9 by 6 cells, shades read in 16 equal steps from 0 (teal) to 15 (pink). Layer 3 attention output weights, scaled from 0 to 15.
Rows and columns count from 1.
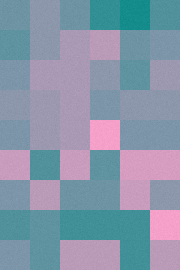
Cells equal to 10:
5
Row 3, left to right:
7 10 10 8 5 9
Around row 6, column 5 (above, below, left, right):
7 12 5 13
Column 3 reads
6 10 10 10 10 12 6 3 11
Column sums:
63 69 78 68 57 82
